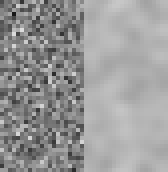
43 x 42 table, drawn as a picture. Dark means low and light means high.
It is made of 1 by 2 panels. Panel 1,1: middling, fine-grained, strong in contrast. Panel 1,2: high, blotchy, faint in contrast.
